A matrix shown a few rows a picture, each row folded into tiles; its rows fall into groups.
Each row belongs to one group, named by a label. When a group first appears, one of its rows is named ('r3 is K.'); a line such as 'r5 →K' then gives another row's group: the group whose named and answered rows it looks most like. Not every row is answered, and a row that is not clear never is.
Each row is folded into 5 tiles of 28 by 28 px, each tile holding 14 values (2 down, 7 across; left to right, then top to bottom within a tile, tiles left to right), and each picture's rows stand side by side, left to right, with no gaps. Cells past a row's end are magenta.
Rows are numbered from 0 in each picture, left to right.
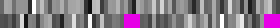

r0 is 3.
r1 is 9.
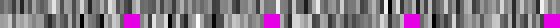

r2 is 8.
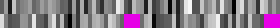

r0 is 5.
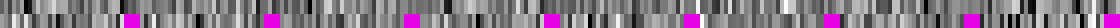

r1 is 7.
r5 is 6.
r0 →8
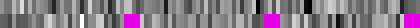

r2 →8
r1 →7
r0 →9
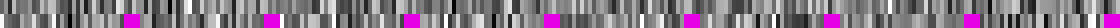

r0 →5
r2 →5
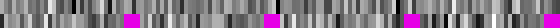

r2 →7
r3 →3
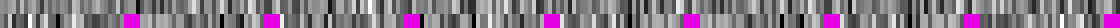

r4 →5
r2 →6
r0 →3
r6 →5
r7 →9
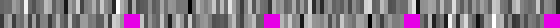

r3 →3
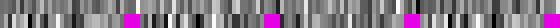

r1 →3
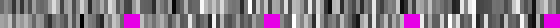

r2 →8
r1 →6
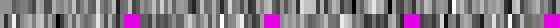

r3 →3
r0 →7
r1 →9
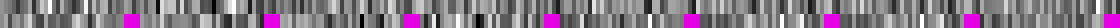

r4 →3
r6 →9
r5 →9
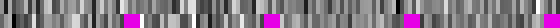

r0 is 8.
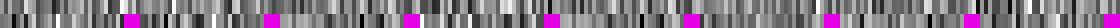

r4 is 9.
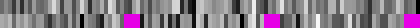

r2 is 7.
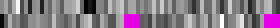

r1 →9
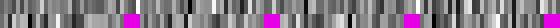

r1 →6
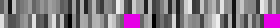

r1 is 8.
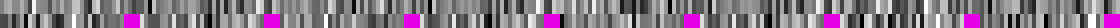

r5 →5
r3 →5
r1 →5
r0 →3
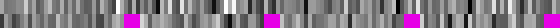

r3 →6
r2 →7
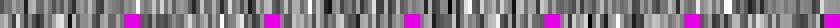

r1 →9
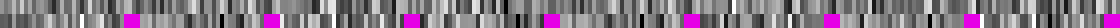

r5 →3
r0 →9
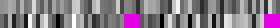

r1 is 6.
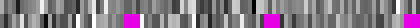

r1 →5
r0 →6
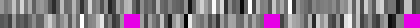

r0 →9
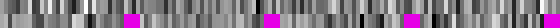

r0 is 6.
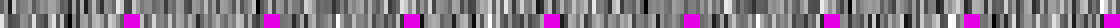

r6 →5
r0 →5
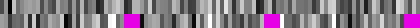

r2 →5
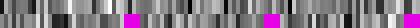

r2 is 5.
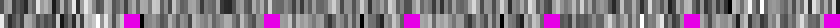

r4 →9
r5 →8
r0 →6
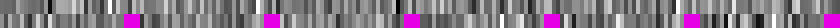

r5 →3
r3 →9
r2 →7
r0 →6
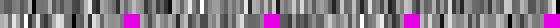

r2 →9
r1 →8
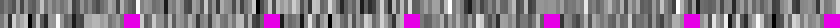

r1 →7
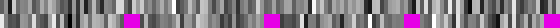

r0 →5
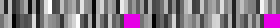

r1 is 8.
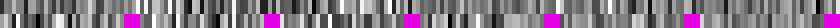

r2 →6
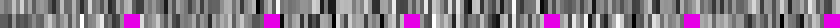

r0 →9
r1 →7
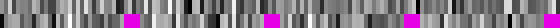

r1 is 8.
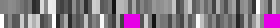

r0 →5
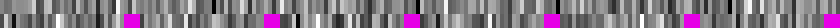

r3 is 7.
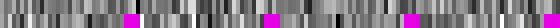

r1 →5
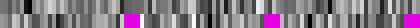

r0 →8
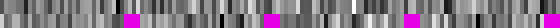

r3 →8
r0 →7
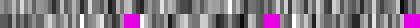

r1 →6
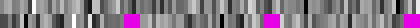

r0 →3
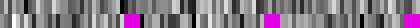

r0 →8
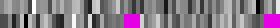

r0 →3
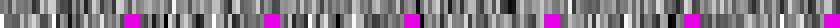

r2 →3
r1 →3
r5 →9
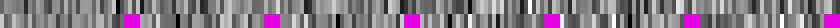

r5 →9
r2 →8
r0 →7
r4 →5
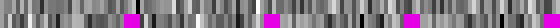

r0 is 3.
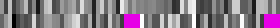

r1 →5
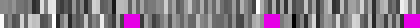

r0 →5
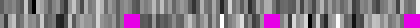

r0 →7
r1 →9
